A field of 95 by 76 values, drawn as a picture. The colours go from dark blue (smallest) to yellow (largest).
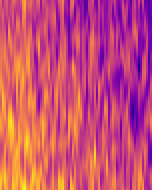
The field climbs toward the bottom left. The ninth with the highest average is the bottom left. Overall the values sit about 50% of the way up the scale. Streaks run downward.
